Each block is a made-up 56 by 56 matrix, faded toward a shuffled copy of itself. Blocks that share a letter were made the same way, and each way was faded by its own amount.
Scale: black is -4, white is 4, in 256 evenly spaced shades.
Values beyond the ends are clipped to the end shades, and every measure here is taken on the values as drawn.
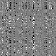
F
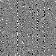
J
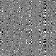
F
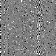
J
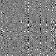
F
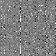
J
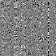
J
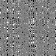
F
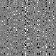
F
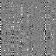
F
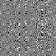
F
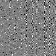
J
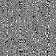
J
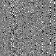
J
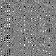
F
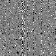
J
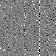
J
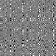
F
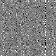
J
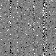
J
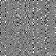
F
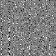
J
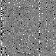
J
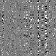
F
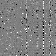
J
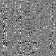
J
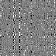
F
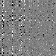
F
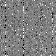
J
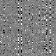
F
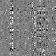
F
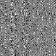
J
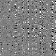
F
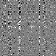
F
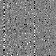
J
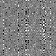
F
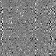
F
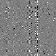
F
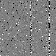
J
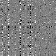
F
